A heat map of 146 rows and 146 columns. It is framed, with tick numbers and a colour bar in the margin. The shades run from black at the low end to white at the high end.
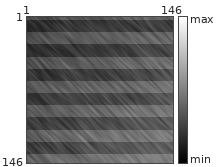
Slope: up to the bottom right. Ninth with the highest average: bottom right. Stripes: horizontal, repeating 6 times. Ninth with the lowest average: top left.
